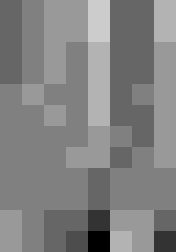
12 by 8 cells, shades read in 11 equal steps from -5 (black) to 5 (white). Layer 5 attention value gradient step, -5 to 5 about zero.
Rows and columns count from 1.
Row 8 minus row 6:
0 0 -1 1 -1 0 1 0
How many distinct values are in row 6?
4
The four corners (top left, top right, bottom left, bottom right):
-1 2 1 -3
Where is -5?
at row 12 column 5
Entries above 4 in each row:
0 0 0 0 0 0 0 0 0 0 0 0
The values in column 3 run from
-1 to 1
